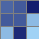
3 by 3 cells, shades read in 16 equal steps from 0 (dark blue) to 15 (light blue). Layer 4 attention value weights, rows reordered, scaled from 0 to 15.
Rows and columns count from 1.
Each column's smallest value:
5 1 0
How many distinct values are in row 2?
2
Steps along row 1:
down down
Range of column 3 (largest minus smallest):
15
